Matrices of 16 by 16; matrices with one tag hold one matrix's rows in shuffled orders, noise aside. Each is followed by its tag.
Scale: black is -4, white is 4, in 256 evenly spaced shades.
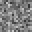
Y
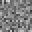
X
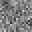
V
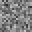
V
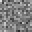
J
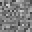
X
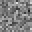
Y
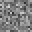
X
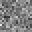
V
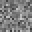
X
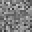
X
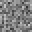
J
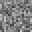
J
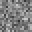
Y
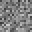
X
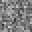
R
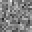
Y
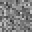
J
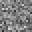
R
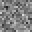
V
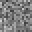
J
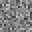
X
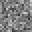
Y
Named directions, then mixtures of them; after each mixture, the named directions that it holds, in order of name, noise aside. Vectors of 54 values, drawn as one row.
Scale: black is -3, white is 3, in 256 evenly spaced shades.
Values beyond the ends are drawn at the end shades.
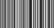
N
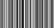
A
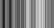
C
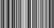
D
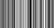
D, N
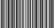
A, D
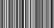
A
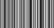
N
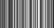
A, C, N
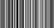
A, C, D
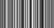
A, N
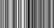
A, C, D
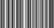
A, D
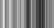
C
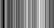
C, D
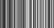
C, N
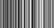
A, C, N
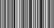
N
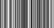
D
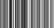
C, D, N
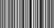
A, N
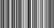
D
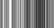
C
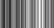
C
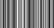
A, D, N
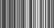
C, N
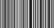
N
